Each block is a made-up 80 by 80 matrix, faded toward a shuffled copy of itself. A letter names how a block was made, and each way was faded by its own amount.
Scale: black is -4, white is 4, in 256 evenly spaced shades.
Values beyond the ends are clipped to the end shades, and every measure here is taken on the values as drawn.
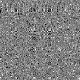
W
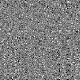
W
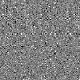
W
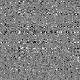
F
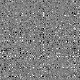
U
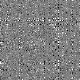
U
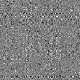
F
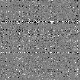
U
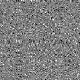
W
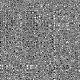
W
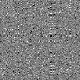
W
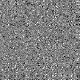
W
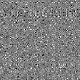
F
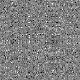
W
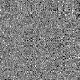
W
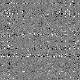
U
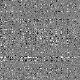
U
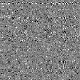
F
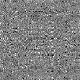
F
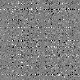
U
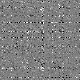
U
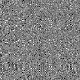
W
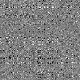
F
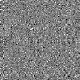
W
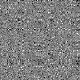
W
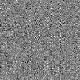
W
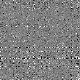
U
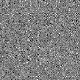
W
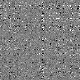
U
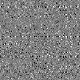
F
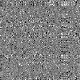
F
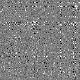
U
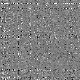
U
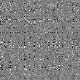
U
